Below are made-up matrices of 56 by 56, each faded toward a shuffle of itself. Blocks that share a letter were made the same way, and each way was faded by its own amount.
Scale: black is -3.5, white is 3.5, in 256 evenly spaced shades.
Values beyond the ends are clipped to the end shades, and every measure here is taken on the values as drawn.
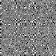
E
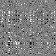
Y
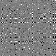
Y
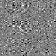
E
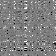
Y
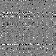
Y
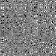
E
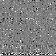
Y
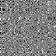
E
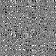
E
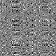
E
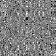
E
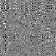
Y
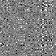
E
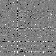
Y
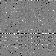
Y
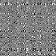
Y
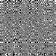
Y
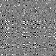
Y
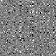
E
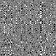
E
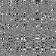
Y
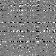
Y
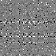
Y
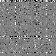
Y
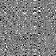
E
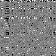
Y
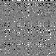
Y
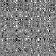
E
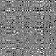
Y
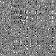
E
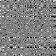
Y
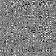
E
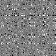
Y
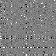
Y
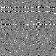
Y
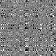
Y
